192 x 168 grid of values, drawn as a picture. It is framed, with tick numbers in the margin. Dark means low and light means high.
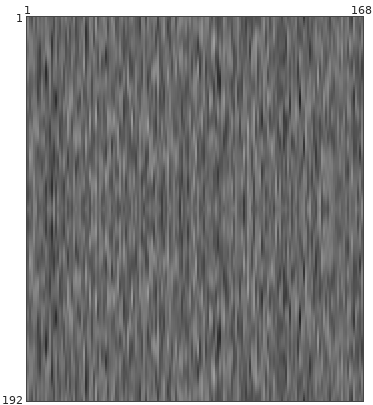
Grain: streaks running down. Slope: none. Mirror symmetry: top to bottom. Average level on the scale: 40%.
